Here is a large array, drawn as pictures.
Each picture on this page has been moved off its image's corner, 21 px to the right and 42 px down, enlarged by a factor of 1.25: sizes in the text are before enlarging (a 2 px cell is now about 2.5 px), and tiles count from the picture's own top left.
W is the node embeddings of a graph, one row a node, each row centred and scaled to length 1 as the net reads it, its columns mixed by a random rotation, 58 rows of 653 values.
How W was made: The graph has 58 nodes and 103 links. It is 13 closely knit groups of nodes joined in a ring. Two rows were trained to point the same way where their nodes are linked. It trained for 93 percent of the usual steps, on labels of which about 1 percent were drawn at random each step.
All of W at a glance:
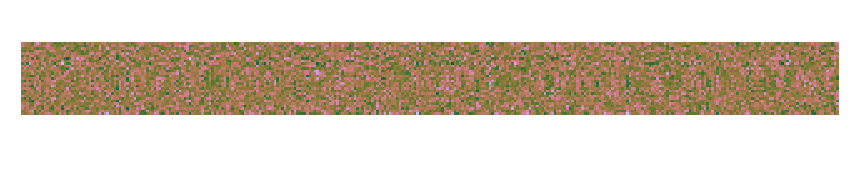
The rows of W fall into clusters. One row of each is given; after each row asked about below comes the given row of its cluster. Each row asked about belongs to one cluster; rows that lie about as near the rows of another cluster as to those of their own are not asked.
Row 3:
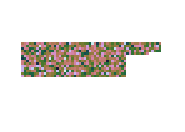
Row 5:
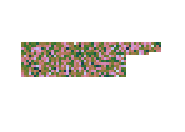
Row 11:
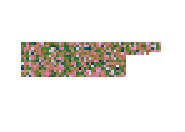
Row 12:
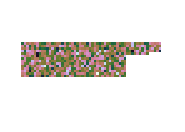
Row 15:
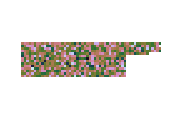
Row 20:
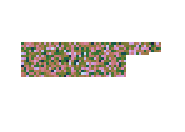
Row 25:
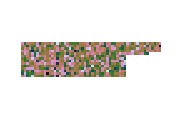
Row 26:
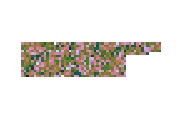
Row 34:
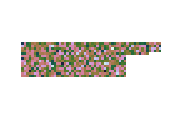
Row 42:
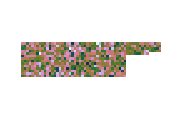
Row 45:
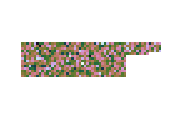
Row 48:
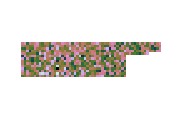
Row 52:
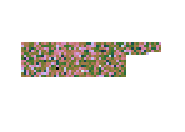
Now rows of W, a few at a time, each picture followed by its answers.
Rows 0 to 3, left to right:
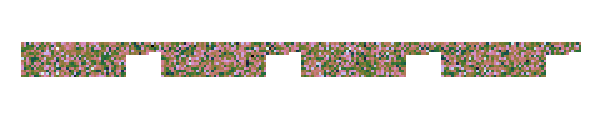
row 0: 48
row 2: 42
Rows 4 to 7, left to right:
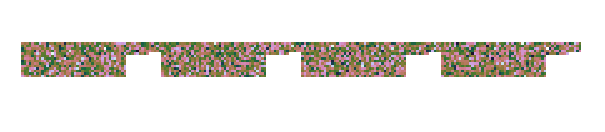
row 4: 3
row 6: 34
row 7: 45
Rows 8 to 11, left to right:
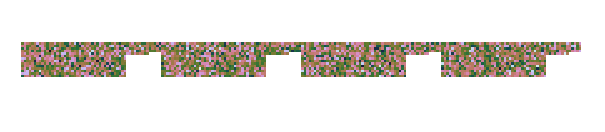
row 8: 20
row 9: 42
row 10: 52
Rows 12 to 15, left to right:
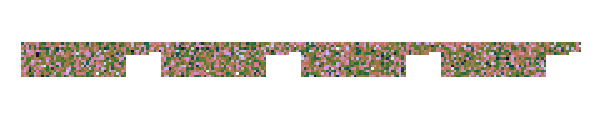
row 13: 12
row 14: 48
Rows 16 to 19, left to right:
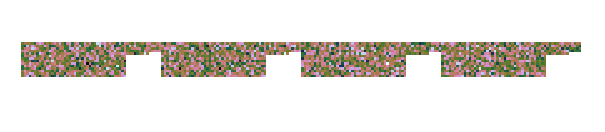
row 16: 11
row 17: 11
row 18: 34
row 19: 42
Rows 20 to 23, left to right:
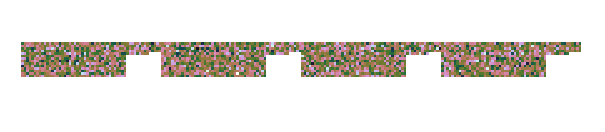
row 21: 12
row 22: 52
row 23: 20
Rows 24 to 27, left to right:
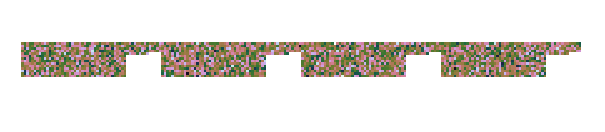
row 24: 52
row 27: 5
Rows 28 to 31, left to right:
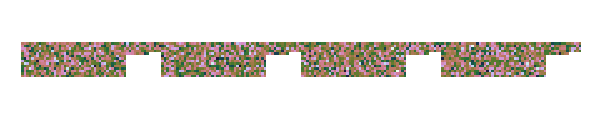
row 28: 25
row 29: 15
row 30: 5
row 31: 34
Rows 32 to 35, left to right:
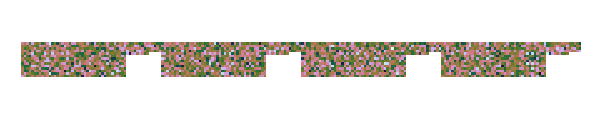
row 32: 5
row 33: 20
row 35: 5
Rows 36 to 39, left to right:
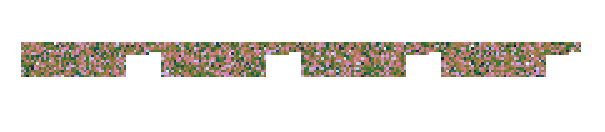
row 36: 26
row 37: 20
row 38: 3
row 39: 34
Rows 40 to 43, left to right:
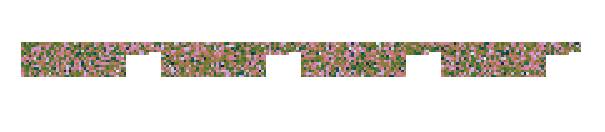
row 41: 52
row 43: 3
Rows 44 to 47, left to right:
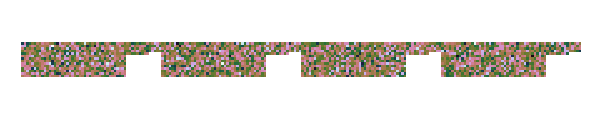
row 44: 34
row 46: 5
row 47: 26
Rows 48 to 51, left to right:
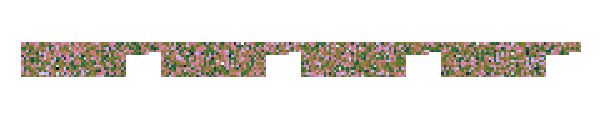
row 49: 45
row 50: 42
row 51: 25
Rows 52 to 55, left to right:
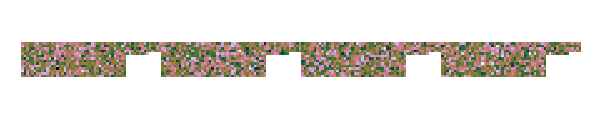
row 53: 25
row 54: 3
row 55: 15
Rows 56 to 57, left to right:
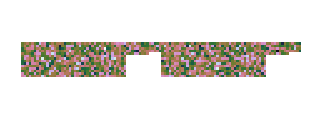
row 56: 3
